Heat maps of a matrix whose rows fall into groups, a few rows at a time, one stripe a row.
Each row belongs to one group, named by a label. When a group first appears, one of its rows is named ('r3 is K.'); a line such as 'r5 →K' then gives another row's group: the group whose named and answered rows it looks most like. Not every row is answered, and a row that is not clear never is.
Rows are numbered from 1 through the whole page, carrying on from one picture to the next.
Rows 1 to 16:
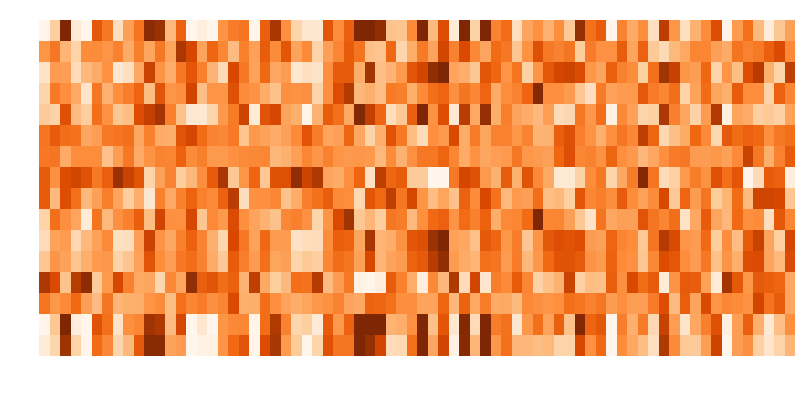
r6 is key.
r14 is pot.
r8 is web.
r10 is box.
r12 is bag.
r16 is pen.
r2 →box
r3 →bag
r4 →box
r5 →pen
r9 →pot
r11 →bag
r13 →key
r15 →pen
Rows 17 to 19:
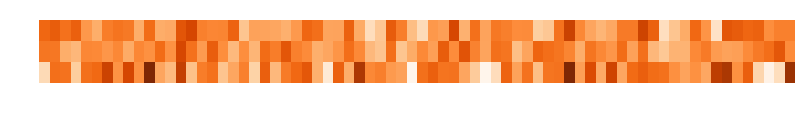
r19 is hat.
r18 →box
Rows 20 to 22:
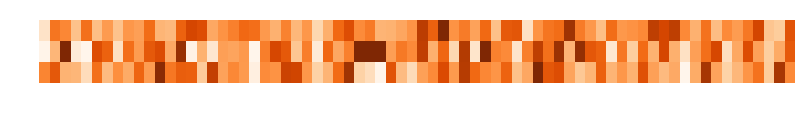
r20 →bag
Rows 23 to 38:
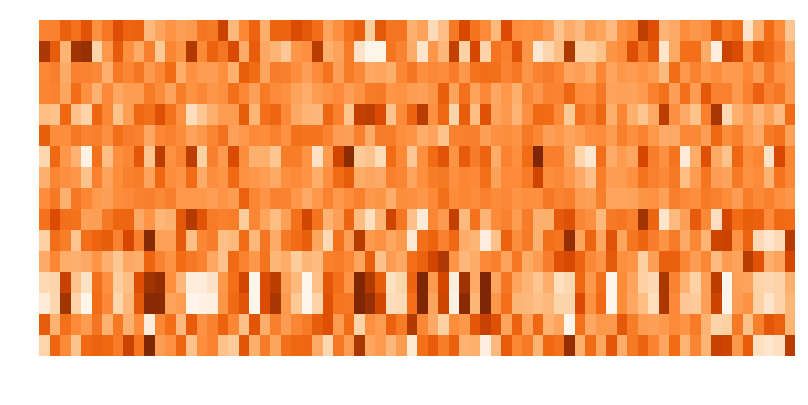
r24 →key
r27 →pen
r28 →web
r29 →box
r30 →box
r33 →hat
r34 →bag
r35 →pen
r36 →pen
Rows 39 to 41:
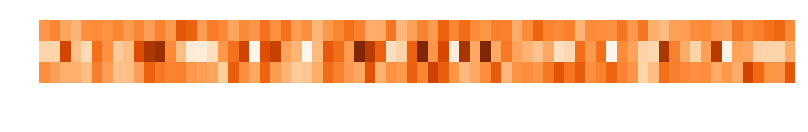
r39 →box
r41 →bag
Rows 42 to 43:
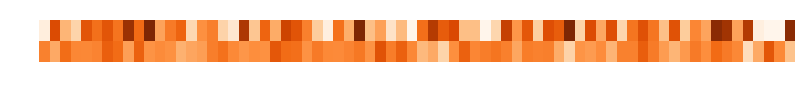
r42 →hat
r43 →web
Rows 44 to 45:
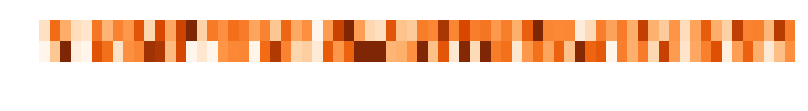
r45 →pen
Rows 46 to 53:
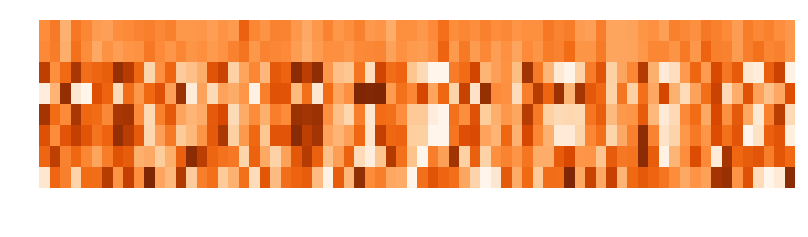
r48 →web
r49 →pen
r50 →web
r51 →web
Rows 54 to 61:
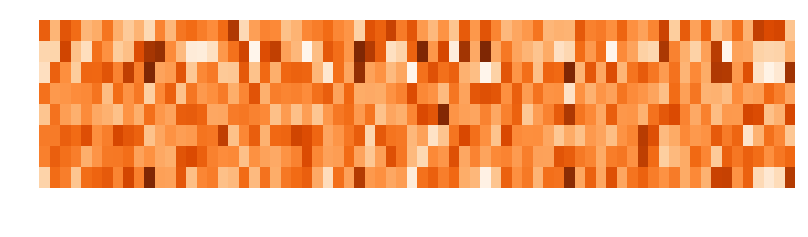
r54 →pot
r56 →hat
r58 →bag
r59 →web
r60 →key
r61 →hat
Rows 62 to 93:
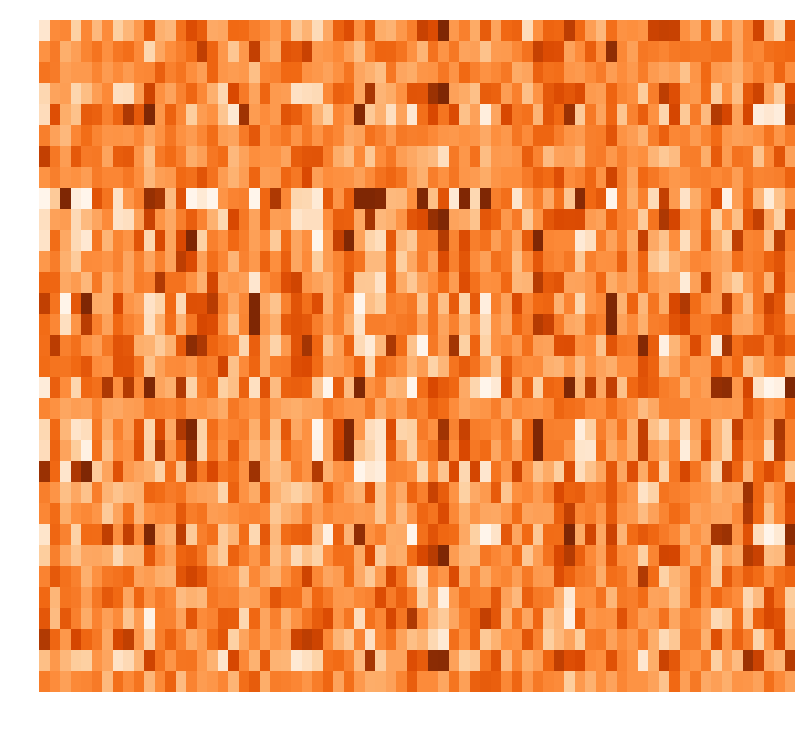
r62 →bag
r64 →box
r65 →bag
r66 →hat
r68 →web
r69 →key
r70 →pen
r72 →box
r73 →box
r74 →box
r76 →key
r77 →key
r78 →web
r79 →hat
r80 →bag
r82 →box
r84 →bag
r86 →hat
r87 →bag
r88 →key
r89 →web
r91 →web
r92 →bag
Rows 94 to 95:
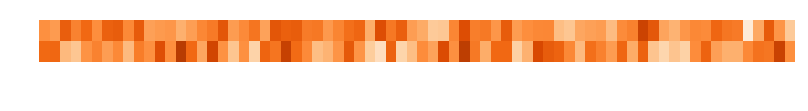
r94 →web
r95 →box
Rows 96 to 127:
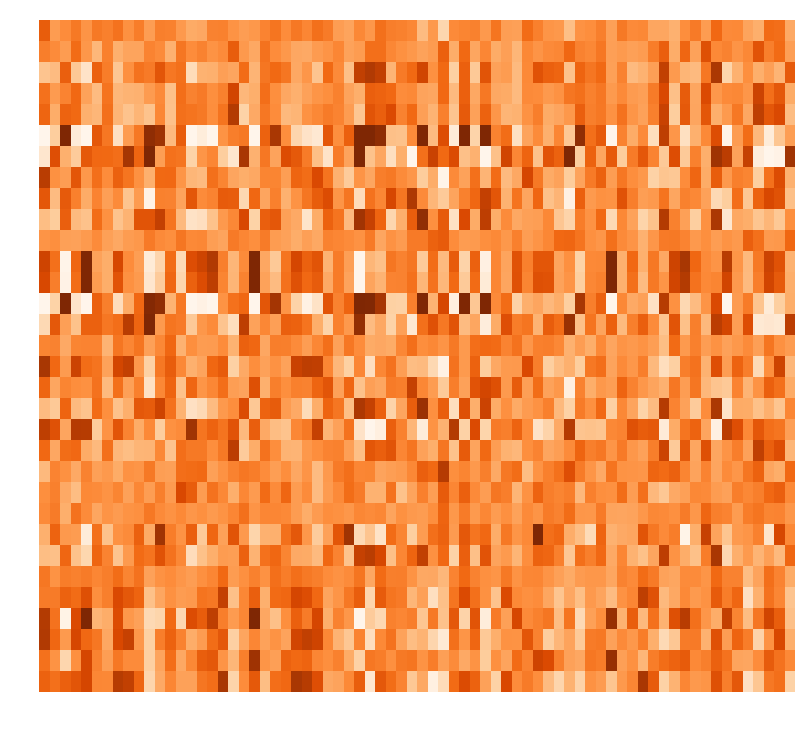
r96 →web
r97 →pot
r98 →pen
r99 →pot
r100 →pot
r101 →pen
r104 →pot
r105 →pen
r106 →bag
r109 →pen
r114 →pen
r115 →key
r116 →pot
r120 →box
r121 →pen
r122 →web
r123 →web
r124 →key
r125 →web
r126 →key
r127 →web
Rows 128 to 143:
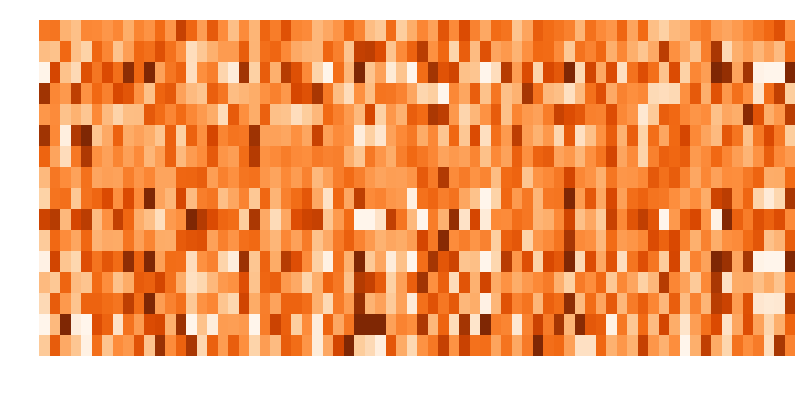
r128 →box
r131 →web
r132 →bag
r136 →hat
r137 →key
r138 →bag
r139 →hat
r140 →pen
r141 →hat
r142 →pen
